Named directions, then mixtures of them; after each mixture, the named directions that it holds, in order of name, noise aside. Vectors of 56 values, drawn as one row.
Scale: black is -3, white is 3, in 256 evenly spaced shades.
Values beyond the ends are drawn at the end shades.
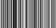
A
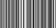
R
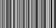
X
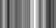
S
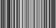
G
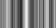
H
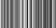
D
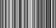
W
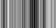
S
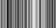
R, S, W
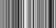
H, R, S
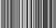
D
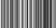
D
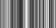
H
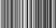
D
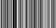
A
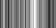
S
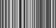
W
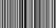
R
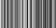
D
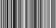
A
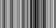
A, D, S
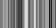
H, S, X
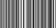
R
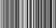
D, R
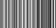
R, W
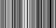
D, H, W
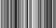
A, D, S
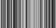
A, G, S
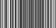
G
